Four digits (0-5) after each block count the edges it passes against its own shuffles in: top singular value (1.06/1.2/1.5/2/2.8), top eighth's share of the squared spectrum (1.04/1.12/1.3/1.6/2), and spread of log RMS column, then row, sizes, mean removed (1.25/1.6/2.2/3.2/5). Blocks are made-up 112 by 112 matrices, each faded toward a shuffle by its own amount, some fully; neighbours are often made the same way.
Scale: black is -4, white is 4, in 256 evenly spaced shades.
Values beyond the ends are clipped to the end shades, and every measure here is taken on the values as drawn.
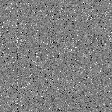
3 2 1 0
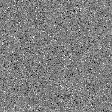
0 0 1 0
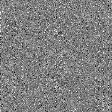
1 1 3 0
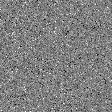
0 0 1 0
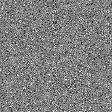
0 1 2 0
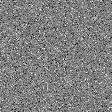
0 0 1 0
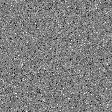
0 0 0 0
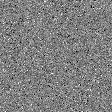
0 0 0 0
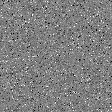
2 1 0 0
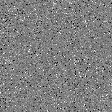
3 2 1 0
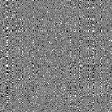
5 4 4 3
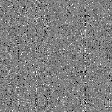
4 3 2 1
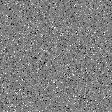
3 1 0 0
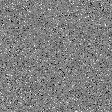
3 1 0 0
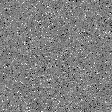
3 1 0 0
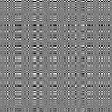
5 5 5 5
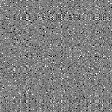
5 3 2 2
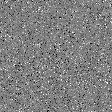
0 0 0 0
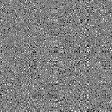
5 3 2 2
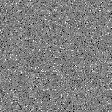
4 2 1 1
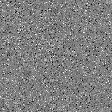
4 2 1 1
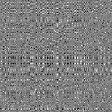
5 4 3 3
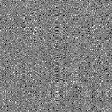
5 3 2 2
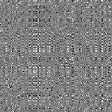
5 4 3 3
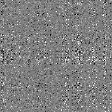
2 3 3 3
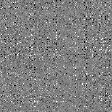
2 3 3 3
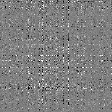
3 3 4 3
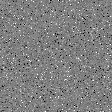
0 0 0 0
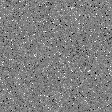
0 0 0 0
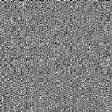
5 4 3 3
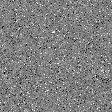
3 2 0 0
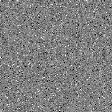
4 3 1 1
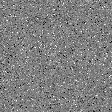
2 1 0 0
